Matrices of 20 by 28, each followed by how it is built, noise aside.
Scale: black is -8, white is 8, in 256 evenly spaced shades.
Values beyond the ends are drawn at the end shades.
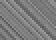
Toeplitz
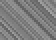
Toeplitz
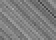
Toeplitz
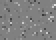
sparse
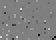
sparse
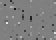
sparse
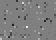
sparse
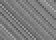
Toeplitz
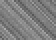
Toeplitz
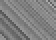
Toeplitz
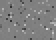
sparse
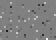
sparse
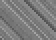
Toeplitz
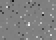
sparse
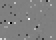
sparse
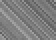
Toeplitz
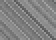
Toeplitz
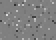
sparse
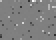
sparse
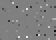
sparse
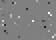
sparse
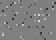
sparse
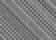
Toeplitz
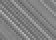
Toeplitz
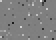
sparse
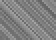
Toeplitz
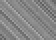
Toeplitz
